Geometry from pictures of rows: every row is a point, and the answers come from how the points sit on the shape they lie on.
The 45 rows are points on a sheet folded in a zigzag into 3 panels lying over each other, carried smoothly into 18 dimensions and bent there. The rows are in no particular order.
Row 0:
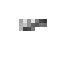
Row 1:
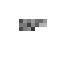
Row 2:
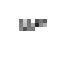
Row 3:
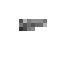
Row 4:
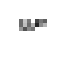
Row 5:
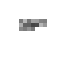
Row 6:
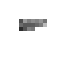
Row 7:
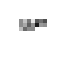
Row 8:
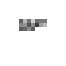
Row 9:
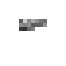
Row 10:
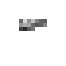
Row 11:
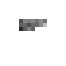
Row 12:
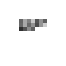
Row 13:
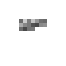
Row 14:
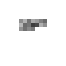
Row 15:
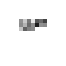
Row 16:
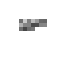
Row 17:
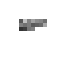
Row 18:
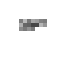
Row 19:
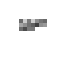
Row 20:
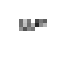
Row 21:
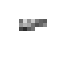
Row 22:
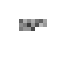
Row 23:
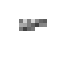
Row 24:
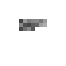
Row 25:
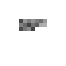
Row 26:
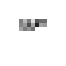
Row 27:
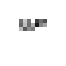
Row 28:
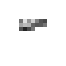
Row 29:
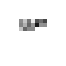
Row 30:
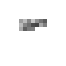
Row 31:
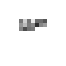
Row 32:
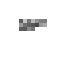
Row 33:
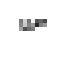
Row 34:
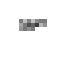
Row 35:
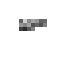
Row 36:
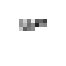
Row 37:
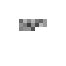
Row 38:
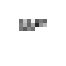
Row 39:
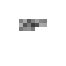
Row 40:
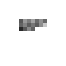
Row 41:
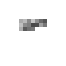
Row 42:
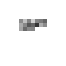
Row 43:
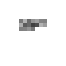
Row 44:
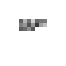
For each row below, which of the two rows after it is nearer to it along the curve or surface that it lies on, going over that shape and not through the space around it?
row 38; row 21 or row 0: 0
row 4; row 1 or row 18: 1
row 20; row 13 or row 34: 13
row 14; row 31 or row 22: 22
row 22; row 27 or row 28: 27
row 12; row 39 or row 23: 23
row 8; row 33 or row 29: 33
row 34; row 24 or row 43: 43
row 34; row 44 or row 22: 22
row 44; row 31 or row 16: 31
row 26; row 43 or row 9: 43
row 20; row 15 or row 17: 15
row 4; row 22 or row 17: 22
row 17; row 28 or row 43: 28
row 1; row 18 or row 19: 19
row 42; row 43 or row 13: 43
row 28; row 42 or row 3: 3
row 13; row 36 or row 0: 0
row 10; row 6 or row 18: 6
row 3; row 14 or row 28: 28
